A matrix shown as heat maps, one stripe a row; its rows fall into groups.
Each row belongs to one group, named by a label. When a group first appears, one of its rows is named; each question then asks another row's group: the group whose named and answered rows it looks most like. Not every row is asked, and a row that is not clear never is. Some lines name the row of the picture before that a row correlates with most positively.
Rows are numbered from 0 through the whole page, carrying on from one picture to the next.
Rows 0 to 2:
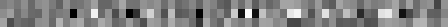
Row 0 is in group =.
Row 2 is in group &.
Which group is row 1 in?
=
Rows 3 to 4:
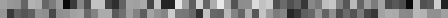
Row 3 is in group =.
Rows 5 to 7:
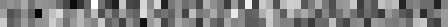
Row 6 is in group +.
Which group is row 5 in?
=
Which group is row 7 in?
&
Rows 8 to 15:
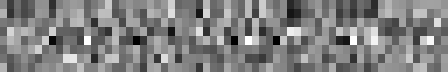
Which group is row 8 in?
&
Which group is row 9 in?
&
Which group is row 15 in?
&
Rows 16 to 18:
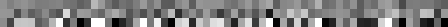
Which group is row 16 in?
=
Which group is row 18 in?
=
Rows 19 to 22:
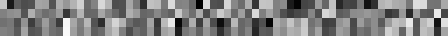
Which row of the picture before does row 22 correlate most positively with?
17
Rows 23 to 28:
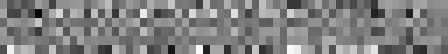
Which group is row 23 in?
&
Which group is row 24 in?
+
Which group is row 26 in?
+
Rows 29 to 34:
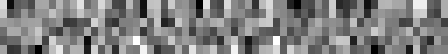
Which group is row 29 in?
&
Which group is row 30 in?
&
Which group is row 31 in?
=
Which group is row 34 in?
+
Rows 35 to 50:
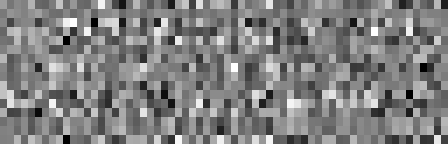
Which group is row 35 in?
=
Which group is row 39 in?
=
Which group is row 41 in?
&
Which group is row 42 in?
+
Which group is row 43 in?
+
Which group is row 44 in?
&
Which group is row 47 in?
+
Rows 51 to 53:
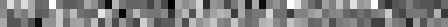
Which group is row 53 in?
+
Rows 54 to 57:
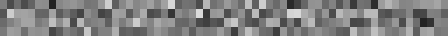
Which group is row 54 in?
&
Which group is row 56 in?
+
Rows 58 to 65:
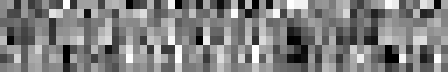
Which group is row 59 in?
+
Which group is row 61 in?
&
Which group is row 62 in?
&
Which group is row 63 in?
=
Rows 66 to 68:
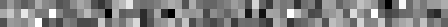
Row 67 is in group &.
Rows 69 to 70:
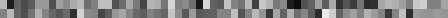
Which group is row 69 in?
&
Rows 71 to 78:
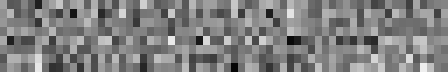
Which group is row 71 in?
+
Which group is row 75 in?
&
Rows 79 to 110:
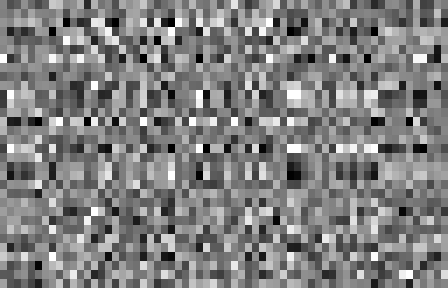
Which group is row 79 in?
+
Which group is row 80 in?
=
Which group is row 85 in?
&
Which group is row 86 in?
=
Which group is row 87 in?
&
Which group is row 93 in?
&
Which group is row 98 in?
&
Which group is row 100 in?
+
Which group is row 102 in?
=
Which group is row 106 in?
&
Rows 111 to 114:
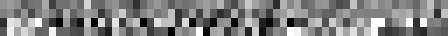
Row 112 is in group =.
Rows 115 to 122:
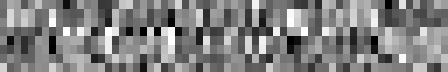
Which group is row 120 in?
&
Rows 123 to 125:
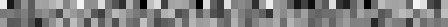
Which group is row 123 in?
&
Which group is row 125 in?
+
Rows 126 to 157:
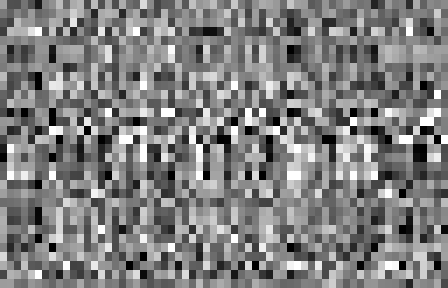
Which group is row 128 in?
=
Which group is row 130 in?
=
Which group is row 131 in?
&
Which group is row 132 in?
&
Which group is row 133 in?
=
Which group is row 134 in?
+
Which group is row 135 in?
+
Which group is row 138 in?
&
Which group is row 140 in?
+
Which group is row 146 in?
+
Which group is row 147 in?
=
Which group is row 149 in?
+
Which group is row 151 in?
=
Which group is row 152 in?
+
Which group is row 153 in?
&
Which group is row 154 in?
&
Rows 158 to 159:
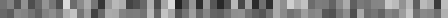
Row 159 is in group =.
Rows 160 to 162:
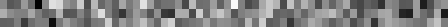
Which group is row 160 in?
+
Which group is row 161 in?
=
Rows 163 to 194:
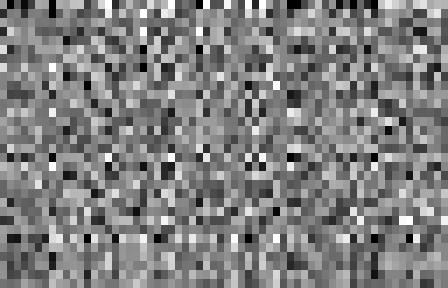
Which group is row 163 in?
&
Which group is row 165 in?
=
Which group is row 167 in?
=
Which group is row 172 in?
+
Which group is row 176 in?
=
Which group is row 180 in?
&
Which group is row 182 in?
=
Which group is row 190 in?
+
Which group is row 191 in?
&
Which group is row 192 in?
&
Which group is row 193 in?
+
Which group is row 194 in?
+
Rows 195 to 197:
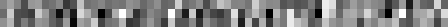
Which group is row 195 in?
=
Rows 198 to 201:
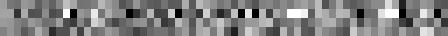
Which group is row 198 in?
=
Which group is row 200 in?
=
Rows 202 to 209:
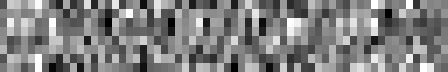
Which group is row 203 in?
=
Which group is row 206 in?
+
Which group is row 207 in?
&
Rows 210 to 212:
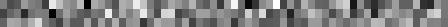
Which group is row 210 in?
+
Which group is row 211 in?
&
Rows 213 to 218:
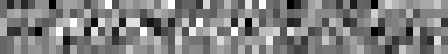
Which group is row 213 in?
&
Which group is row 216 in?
+
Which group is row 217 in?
=
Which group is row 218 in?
=
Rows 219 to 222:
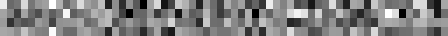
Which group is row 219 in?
&
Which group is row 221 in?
&
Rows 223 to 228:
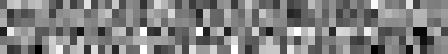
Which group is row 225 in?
&
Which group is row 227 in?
+
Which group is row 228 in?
+
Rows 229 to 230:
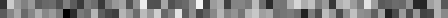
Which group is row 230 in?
=
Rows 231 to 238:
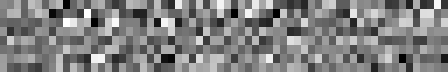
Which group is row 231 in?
=
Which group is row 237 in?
=
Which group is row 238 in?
+
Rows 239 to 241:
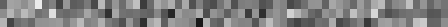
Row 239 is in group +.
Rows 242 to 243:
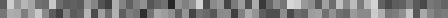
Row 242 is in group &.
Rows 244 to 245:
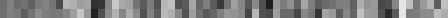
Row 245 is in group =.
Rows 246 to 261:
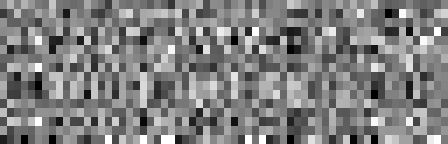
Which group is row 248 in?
+
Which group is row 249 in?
=
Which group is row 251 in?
&
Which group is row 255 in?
+
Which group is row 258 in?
&
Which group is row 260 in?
&
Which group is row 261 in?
&
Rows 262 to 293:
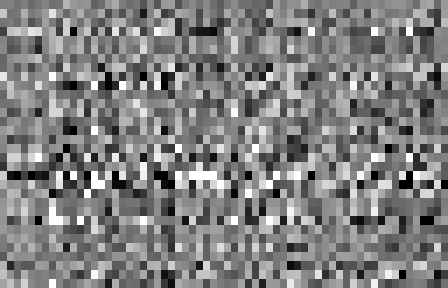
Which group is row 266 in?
+
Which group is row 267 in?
+
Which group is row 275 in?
=
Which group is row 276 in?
=
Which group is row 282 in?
=
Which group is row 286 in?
+
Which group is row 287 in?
=
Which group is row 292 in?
=
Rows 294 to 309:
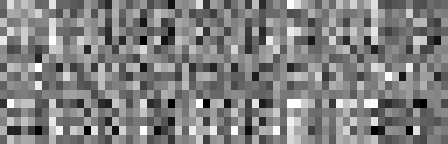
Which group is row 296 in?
&
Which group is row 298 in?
&
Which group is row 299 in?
+
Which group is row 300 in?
+
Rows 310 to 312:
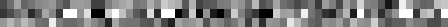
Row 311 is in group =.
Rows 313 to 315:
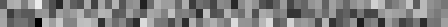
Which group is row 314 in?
&
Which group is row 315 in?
+
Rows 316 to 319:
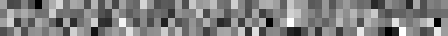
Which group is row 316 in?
+
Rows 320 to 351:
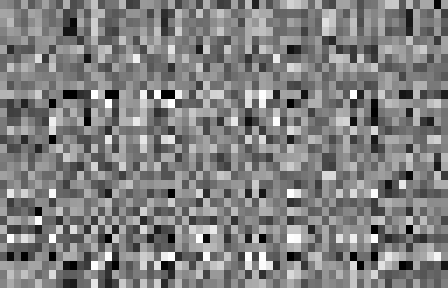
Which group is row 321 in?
=
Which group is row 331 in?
&
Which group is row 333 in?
+
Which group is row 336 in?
+
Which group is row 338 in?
=
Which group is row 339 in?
=
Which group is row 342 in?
&
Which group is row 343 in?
+
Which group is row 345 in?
+
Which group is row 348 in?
&
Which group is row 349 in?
=
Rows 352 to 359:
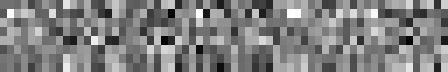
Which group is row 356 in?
=
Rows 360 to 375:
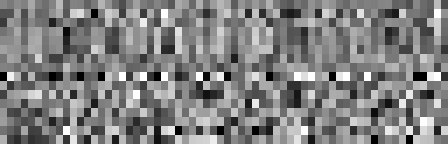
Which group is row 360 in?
=
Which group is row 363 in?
=
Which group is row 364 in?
=
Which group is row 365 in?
=
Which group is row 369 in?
&
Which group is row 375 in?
+
